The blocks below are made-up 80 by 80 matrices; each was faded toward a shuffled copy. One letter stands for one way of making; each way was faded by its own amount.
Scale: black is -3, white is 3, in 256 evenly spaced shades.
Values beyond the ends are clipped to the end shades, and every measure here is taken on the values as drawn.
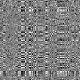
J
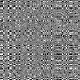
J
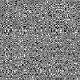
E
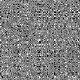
E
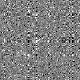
E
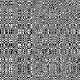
J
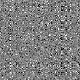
E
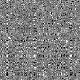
E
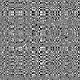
J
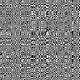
J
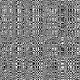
J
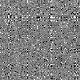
E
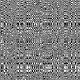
J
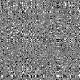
E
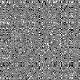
E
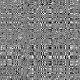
J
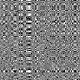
J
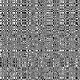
J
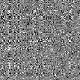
E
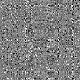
E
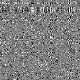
E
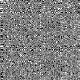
E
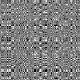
J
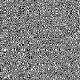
E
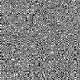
E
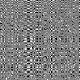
J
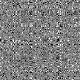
E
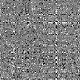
E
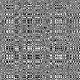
J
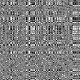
J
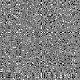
E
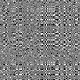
J
